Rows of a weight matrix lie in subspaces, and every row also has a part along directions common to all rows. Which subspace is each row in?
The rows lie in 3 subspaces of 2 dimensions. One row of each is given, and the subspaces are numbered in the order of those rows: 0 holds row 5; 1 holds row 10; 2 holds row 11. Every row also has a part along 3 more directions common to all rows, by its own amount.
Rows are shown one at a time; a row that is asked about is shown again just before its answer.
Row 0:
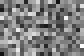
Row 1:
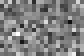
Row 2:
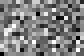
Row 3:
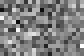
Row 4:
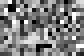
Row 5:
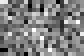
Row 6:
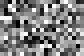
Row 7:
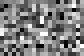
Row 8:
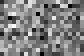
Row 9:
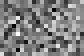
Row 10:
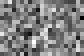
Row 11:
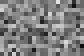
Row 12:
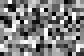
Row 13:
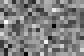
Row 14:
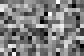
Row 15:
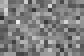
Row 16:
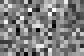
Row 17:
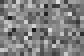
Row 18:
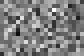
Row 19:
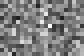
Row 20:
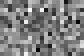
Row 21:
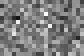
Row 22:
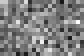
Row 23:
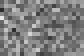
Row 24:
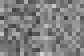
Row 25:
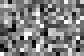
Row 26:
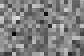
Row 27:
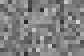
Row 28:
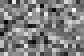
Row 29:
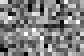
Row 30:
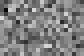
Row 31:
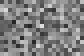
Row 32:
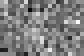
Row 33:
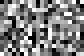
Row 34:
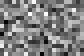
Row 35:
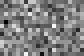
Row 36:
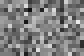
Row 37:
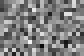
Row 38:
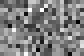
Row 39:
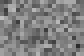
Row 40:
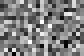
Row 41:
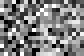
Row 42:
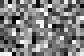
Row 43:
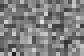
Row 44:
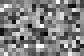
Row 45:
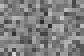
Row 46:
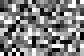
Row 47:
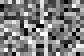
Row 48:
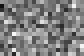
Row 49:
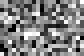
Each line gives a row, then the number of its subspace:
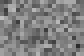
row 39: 0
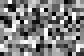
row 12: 0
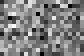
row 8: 1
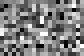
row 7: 2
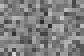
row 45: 2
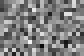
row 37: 2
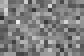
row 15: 0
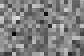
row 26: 2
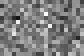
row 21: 2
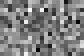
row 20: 0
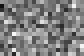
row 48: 2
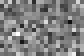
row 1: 2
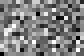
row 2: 1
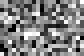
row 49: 0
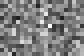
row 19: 2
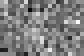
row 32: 0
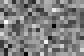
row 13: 1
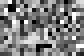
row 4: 0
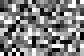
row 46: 2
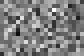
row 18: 1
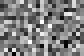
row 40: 2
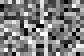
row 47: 2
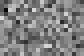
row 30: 0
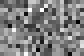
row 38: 0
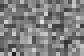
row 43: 2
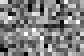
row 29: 0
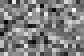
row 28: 1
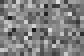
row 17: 1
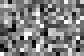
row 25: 0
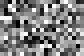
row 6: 0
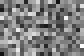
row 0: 1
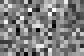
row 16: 1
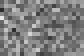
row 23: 1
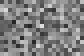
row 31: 0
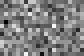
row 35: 1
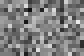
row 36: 0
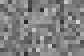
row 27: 0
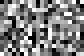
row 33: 2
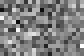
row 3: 1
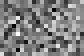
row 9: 1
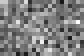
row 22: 0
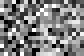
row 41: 1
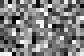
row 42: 2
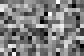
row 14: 2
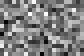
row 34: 1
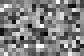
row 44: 2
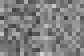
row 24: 1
